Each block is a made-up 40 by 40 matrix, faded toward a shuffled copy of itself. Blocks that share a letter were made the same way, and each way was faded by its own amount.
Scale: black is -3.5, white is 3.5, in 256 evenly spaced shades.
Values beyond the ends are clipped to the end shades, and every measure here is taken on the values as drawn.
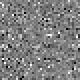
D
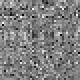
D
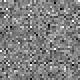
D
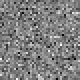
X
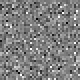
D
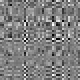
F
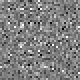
D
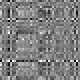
F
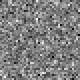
X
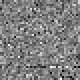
X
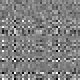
F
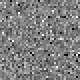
X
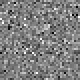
X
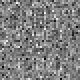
D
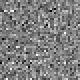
X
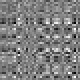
F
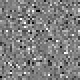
D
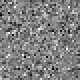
X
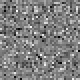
D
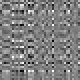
F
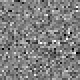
X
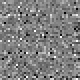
D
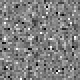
D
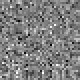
D
